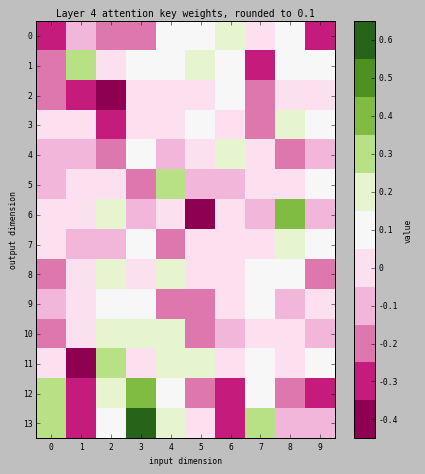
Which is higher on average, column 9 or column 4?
column 4
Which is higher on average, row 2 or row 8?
row 8
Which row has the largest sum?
13
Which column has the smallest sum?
1
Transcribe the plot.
Title: Layer 4 attention key weights, rounded to 0.1
x-axis: input dimension, ticks 0 1 2 3 4 5 6 7 8 9
y-axis: output dimension, ticks 0 1 2 3 4 5 6 7 8 9 10 11 12 13 (0 at the top)
Colour bar: value, ticks -0.4 -0.3 -0.2 -0.1 0 0.1 0.2 0.3 0.4 0.5 0.6
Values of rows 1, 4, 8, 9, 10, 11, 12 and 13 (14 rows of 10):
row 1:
-0.2 0.3 0 0.1 0.1 0.2 0.1 -0.3 0.1 0.1
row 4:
-0.1 -0.1 -0.2 0.1 -0.1 0 0.2 0 -0.2 -0.1
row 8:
-0.2 0 0.2 0 0.2 0 0 0.1 0.1 -0.2
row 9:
-0.1 0 0.1 0.1 -0.2 -0.2 0 0.1 -0.1 0
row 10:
-0.2 0 0.2 0.2 0.2 -0.2 -0.1 0 0 -0.1
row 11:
0 -0.4 0.3 0 0.2 0.2 0 0.1 0 0.1
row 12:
0.3 -0.3 0.2 0.4 0.1 -0.2 -0.3 0.1 -0.2 -0.3
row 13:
0.3 -0.3 0.1 0.6 0.2 0 -0.3 0.3 -0.1 -0.1
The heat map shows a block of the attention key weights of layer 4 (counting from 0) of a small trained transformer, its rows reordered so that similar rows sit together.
